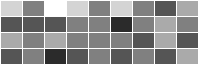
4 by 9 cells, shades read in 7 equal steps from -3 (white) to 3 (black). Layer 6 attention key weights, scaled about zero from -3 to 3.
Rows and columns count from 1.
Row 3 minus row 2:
-2 -1 -2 0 0 -2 1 0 1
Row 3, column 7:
1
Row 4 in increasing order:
-1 0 0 0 1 1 1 1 2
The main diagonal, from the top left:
-2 1 -1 1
